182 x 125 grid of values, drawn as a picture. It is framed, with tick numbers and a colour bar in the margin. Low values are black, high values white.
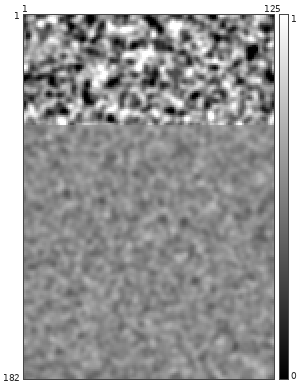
Neither half mirrors the other. No regular stripes run through it. A horizontal seam about 30% of the way down splits the table, and the bottom part is calmer. A few values lie far out on both sides of the bulk. No overall slope runs across the table. The texture is blotchy.
